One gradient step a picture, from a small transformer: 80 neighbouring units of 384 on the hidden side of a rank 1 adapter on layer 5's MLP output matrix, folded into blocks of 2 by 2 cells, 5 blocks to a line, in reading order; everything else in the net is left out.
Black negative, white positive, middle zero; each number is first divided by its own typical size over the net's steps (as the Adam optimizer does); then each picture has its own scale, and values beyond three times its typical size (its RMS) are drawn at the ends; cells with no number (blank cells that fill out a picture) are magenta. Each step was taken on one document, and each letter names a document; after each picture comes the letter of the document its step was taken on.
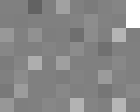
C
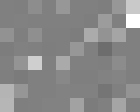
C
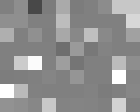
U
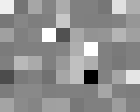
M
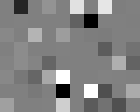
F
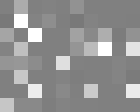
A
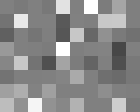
M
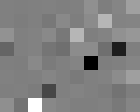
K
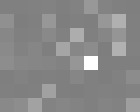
K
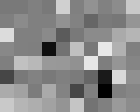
M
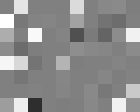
A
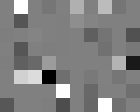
F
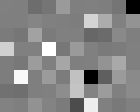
C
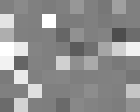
A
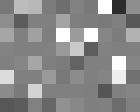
U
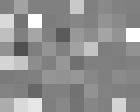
A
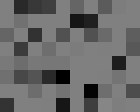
F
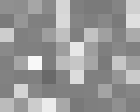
U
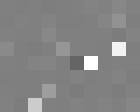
K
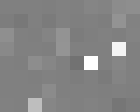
K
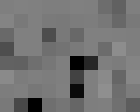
K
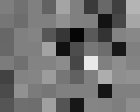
M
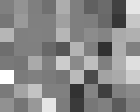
M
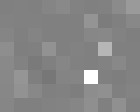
C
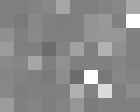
C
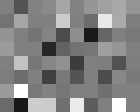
U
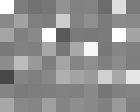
M
